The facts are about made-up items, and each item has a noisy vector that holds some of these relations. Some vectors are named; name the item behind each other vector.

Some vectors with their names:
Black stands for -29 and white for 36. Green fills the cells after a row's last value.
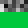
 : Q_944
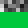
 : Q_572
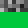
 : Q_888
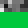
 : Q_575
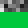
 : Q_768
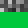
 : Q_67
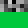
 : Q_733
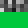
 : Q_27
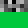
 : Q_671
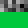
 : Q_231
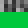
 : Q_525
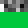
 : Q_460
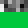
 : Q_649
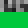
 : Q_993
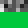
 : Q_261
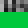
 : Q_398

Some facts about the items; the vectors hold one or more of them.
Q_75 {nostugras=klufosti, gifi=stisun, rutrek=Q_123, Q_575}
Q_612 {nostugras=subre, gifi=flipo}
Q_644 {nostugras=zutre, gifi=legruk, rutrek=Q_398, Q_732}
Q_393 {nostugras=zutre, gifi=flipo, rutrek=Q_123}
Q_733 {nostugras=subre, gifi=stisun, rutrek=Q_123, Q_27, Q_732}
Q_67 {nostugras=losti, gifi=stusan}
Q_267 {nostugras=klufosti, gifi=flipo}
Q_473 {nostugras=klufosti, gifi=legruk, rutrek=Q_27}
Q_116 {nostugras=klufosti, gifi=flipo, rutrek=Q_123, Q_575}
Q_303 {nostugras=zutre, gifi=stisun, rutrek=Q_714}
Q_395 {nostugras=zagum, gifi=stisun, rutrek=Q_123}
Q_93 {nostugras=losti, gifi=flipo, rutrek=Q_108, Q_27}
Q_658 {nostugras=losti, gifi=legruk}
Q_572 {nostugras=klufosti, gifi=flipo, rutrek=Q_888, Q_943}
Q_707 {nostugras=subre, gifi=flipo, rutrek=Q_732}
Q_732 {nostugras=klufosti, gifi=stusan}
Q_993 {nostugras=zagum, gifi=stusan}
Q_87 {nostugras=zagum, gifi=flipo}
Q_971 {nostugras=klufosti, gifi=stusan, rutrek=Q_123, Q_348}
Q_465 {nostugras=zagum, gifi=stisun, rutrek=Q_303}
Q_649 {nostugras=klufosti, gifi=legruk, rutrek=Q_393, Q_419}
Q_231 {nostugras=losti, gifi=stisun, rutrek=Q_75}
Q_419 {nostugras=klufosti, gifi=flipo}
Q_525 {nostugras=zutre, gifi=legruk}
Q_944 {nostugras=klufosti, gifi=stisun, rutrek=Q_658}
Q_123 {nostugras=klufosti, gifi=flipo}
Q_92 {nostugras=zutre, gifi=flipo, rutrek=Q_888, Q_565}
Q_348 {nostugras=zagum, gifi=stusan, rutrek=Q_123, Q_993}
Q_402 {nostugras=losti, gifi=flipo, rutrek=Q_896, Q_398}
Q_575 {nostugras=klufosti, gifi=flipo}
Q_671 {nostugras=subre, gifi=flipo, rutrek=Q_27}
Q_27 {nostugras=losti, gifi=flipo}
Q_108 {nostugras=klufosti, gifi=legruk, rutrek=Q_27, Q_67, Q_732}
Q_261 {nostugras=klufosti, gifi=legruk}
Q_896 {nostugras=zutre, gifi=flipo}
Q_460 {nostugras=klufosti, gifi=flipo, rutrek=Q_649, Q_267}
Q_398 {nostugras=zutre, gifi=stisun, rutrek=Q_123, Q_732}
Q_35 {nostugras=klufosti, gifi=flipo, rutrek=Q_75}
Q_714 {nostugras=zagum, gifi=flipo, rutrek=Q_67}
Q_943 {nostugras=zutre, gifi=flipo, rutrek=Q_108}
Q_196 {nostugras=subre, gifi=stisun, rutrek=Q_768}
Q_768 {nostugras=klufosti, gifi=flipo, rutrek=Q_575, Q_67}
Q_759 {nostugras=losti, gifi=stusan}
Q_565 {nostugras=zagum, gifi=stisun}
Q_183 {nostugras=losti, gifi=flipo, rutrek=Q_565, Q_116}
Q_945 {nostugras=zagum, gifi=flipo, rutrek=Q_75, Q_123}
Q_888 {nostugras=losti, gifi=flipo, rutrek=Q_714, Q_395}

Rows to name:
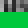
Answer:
Q_896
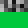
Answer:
Q_402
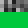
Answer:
Q_943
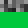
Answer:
Q_565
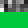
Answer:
Q_732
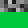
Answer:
Q_196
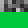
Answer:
Q_92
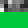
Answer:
Q_123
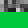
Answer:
Q_465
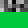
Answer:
Q_93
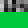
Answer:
Q_644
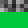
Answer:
Q_658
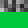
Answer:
Q_759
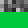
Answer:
Q_303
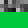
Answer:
Q_714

